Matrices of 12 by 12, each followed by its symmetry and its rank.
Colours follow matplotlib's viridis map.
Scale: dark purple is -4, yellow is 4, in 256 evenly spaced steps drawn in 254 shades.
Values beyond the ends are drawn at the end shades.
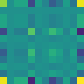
symmetric, rank one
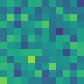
antisymmetric, full rank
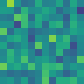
neither, full rank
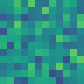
antisymmetric, full rank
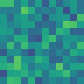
neither, full rank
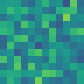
neither, full rank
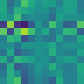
neither, rank two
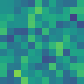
antisymmetric, full rank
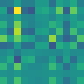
neither, rank two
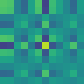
symmetric, rank one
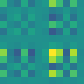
symmetric, rank one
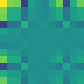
symmetric, rank one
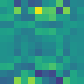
neither, rank two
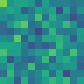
neither, full rank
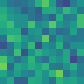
antisymmetric, full rank
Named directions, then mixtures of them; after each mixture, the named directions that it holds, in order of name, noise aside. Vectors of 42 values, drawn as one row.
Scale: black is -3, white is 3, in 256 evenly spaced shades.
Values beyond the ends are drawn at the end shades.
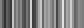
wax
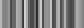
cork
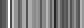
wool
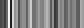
wax, wool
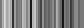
wax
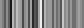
cork, wax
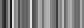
wax, wool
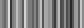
cork, wool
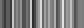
wax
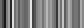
wax, wool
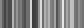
wax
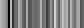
wool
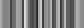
cork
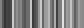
wax
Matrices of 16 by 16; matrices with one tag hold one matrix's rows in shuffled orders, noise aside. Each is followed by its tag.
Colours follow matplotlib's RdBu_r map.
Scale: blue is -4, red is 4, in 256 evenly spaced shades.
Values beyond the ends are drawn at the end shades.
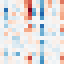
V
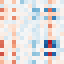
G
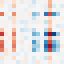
G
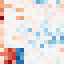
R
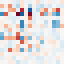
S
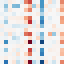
V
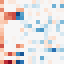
R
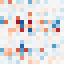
S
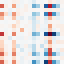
G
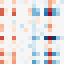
G
